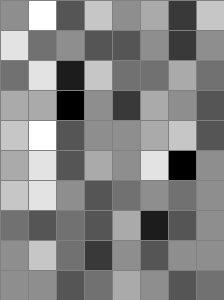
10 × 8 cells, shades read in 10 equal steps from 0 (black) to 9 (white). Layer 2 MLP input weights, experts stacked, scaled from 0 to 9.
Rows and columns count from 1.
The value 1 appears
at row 3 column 3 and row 8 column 6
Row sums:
44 35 38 33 45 41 41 29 36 35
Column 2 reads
9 4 8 6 9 8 8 3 7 5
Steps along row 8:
down up down up down up up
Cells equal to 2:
4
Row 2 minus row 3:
4 -4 4 -4 -1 1 -4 1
